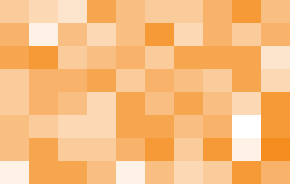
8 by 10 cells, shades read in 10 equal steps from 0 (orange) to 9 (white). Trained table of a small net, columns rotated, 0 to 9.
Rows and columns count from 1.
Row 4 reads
5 3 3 2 5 3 4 5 2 6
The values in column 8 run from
1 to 5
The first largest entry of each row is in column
3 2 10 10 4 9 9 1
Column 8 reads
3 3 2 5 4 3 1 5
